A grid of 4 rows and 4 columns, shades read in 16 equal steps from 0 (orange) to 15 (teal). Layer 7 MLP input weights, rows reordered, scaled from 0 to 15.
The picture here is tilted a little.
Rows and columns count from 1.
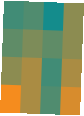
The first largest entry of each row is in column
3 1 3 3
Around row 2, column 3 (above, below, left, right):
15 12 8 7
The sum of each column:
29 29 48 21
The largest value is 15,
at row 1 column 3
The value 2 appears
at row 4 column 4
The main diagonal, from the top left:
12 8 12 2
